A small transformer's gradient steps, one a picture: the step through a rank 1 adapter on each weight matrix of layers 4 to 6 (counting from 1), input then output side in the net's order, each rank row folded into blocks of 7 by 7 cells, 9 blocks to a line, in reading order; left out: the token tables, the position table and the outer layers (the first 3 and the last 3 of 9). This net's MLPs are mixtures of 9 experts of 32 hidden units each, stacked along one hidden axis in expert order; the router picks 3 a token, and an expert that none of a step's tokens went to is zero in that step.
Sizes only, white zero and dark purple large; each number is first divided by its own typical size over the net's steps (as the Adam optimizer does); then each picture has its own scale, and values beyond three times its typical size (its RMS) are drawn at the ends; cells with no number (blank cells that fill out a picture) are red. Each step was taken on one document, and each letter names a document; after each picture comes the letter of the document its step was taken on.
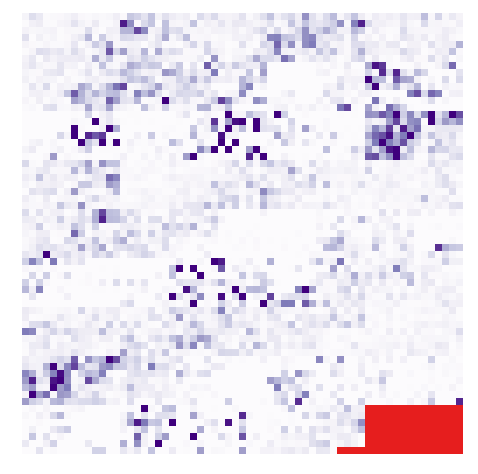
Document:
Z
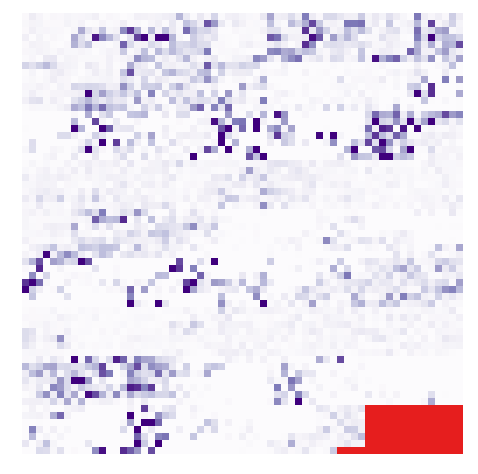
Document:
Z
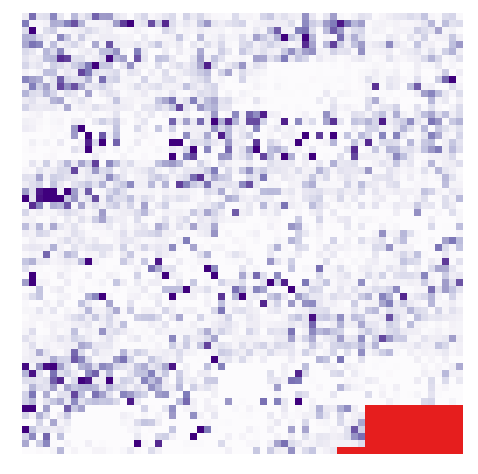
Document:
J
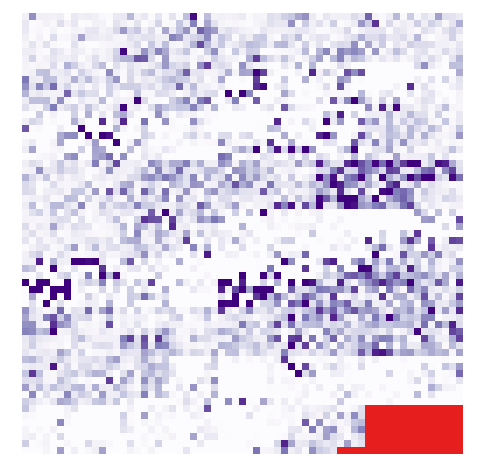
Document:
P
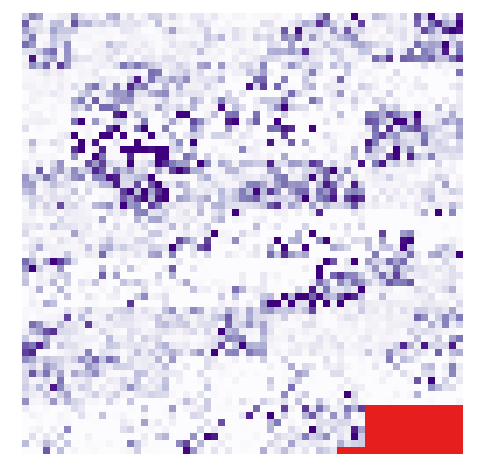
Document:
P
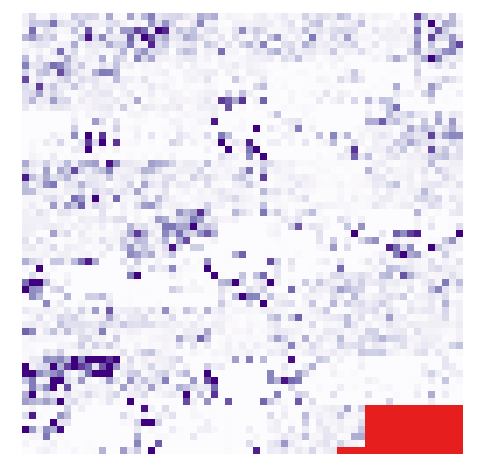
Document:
J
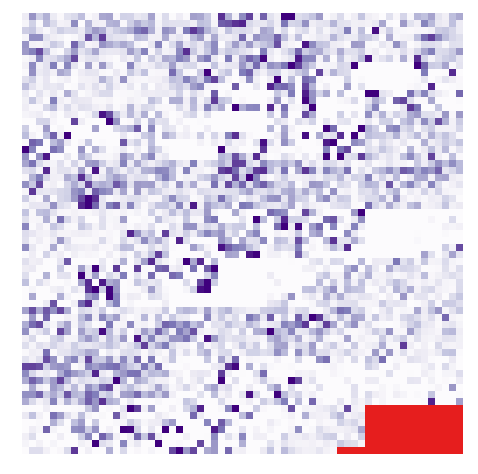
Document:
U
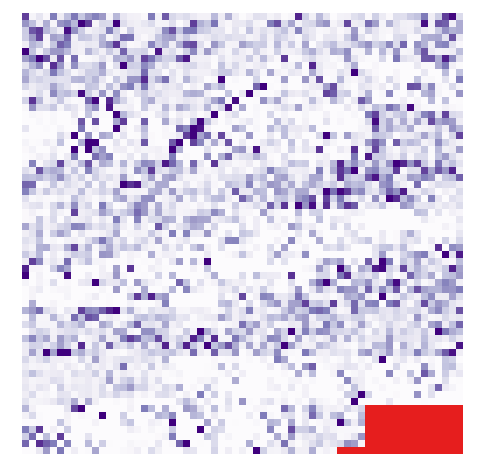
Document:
P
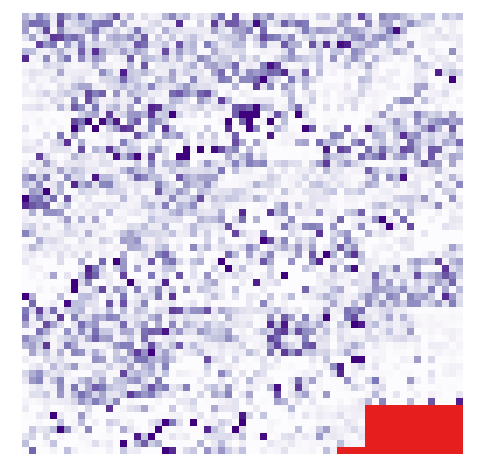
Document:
U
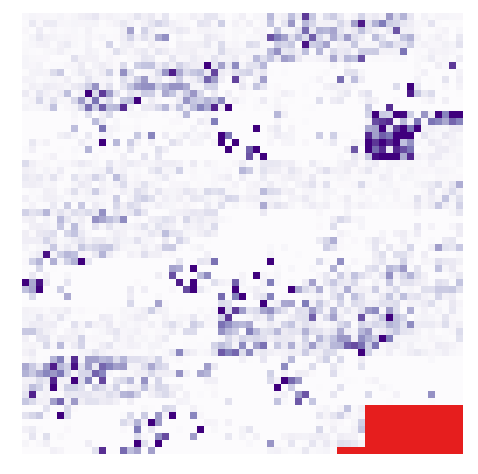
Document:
Z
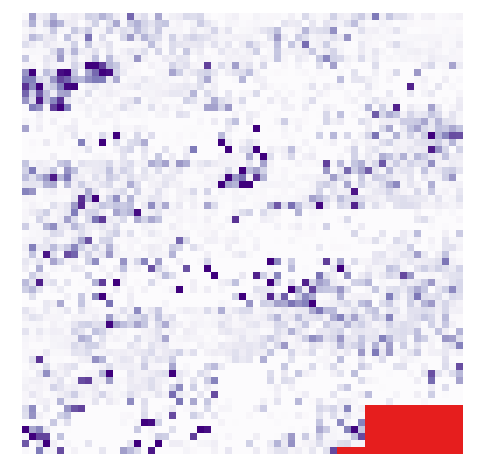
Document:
J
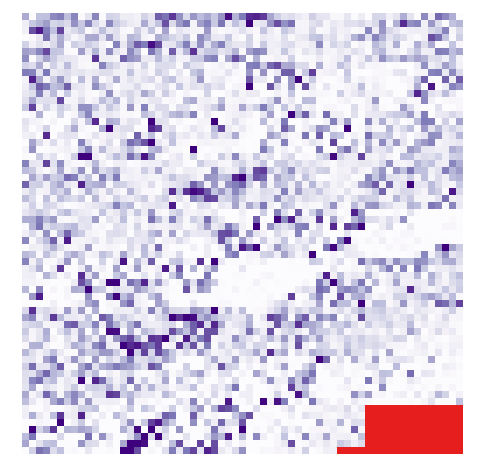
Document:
U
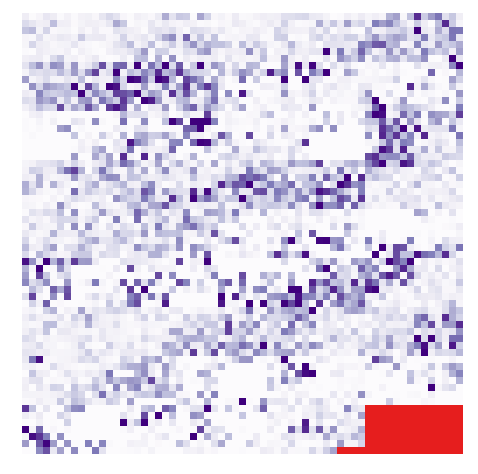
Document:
P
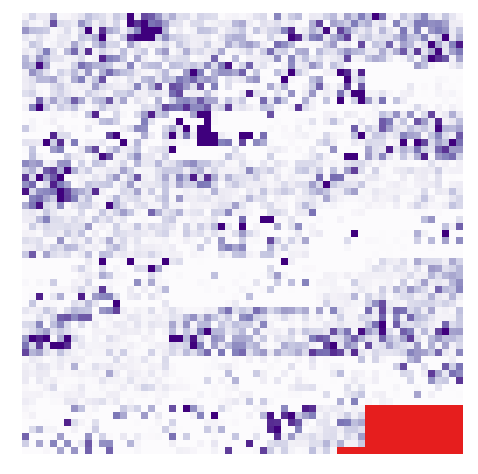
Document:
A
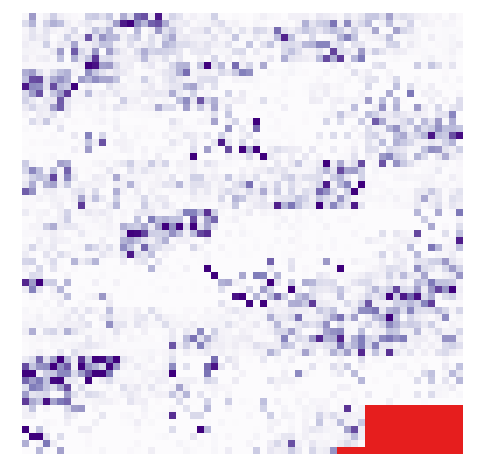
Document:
J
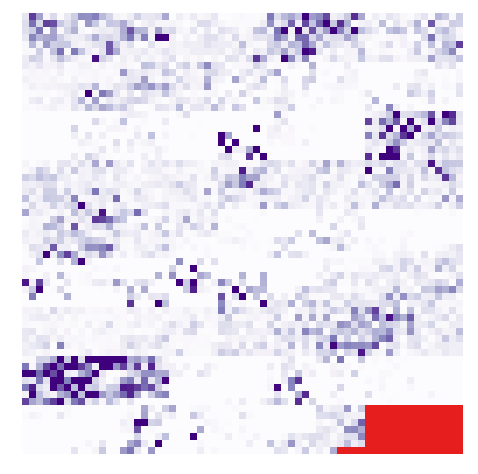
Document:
Z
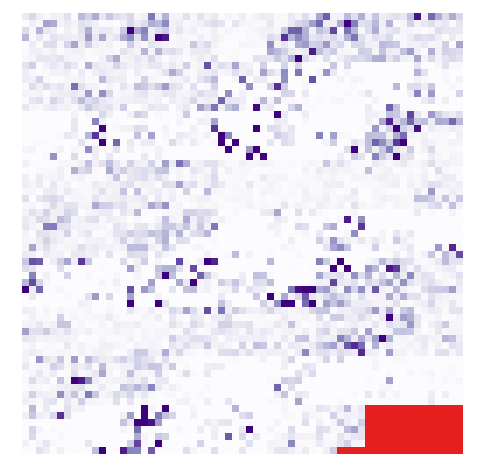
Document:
Z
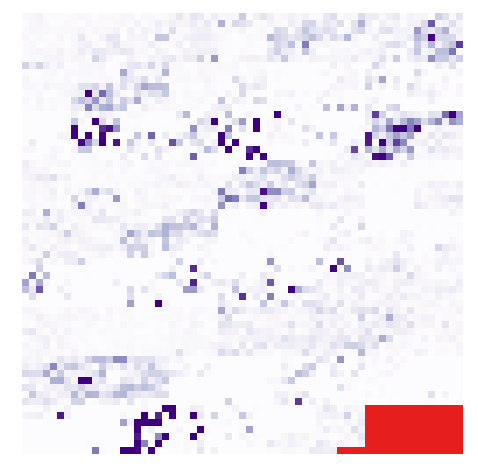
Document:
Z
